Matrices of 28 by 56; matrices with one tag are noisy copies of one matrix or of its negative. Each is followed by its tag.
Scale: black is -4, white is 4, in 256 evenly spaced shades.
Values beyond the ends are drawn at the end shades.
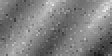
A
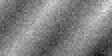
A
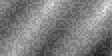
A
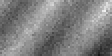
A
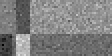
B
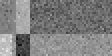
B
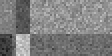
B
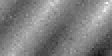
A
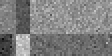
B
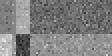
B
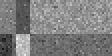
B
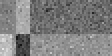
B
